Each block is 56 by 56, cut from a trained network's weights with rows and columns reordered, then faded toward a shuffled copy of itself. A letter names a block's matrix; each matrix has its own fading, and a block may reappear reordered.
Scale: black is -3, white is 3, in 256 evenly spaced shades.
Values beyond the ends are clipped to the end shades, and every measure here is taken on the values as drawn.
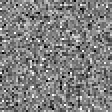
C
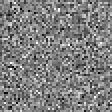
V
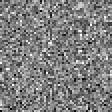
V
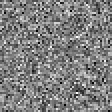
V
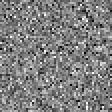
C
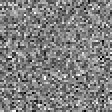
V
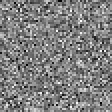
V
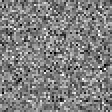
V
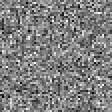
V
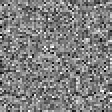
V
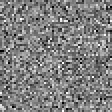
V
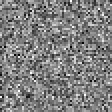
V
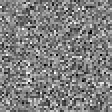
V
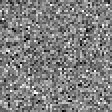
C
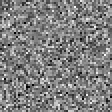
V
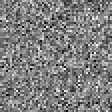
V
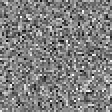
V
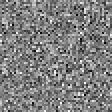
V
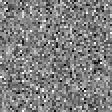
C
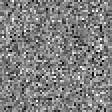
C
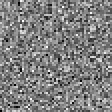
V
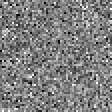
C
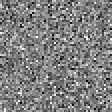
C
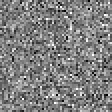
C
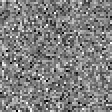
C
